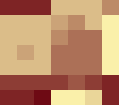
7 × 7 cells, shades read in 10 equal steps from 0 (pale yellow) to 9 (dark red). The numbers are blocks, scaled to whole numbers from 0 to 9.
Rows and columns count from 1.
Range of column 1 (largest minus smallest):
6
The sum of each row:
34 15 20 22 21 49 34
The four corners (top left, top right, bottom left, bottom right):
8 4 8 8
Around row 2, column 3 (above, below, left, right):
8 2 2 3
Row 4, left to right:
2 3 2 5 5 5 0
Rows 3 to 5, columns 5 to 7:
5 5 0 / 5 5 0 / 5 5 0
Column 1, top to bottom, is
8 2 2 2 2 7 8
